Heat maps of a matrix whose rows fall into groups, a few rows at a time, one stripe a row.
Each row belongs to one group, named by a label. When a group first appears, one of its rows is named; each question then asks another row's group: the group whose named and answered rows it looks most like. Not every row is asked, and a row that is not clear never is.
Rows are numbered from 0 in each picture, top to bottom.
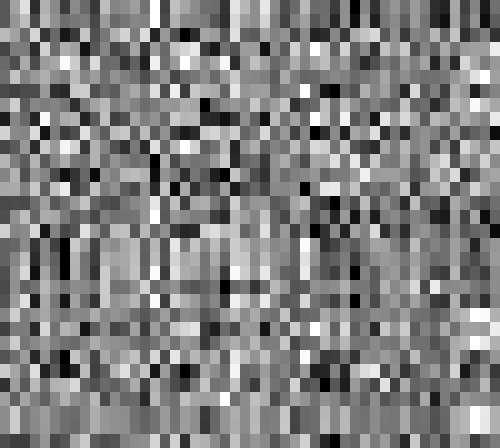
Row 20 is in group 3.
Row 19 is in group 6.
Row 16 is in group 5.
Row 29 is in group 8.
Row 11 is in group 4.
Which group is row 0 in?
6
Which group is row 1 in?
6
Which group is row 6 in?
6
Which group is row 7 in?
8
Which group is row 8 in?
3
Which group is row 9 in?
5
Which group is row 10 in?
3
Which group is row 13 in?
4
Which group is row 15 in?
6
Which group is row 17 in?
6
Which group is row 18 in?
6
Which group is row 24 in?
8
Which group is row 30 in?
8
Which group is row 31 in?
6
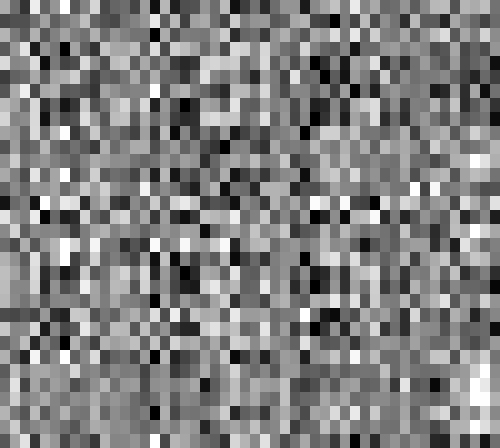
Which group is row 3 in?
6
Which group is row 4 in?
5
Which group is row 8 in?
5
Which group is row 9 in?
4
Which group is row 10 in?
3
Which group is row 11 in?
8
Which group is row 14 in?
3
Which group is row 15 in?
5
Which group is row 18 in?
4
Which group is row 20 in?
5
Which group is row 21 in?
4
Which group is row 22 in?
6
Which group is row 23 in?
5
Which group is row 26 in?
8
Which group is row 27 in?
8
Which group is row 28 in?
8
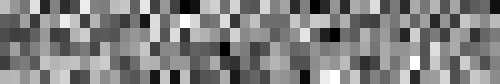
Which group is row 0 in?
5
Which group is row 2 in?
6
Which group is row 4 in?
3
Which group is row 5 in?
4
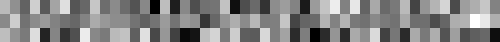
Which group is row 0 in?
4
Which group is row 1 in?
8
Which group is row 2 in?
5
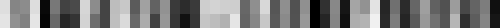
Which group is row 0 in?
5
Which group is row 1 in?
5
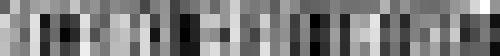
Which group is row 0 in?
8
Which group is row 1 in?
5
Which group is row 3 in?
5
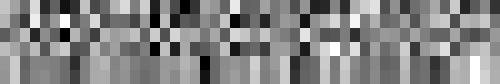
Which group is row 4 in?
8
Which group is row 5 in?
8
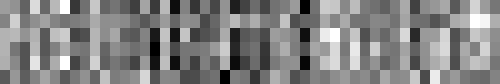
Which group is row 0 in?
4
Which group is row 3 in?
4
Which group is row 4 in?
4
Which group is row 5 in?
3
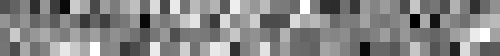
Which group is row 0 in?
6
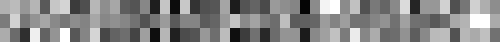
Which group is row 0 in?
4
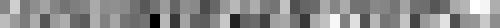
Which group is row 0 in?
8
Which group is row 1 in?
4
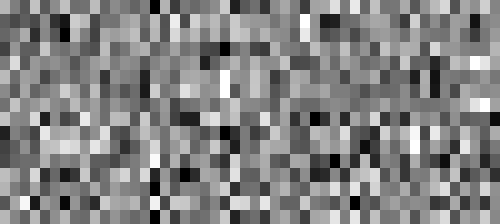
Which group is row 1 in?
6
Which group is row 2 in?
6
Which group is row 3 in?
3
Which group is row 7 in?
8
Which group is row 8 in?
5
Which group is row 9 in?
3
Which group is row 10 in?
3
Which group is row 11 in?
6
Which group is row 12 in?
5
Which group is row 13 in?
4
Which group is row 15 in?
4
